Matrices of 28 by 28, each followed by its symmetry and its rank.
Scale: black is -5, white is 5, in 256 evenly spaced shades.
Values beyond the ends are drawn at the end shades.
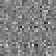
neither, rank five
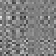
neither, rank three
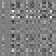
neither, rank two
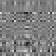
neither, rank two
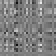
neither, rank two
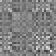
symmetric, rank three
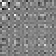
symmetric, rank three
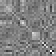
symmetric, rank five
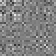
symmetric, rank three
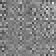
neither, rank five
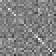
symmetric, rank five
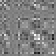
symmetric, rank three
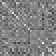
symmetric, rank five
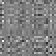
neither, rank three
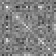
symmetric, rank five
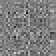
neither, rank five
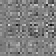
neither, rank three
